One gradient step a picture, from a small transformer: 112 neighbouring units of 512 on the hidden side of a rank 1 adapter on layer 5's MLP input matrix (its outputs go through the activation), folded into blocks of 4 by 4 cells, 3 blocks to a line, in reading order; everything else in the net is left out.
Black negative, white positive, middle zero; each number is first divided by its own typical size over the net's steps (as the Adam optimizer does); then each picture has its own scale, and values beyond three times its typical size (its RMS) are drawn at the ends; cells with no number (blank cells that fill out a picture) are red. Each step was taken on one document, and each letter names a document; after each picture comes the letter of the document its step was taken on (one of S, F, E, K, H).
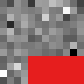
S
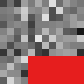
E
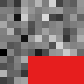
E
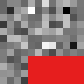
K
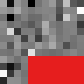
S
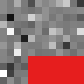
S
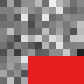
E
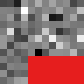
E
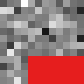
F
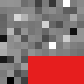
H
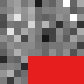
H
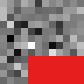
F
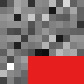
E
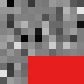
S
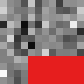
F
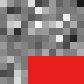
F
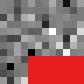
E
